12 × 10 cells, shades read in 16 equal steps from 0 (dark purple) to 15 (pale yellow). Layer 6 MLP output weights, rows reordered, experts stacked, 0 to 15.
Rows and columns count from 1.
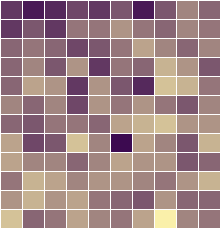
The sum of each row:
38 62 67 69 74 71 82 73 79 89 78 90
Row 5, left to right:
6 10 9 3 9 5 2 12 11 7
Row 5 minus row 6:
-2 4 1 -1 0 -2 -7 5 6 -1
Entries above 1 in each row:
8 10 10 10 10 10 10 9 10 10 10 10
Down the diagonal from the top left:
3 5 6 9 9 7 11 8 5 11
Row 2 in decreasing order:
9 8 7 7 7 7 6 5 3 3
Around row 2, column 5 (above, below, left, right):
3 5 7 9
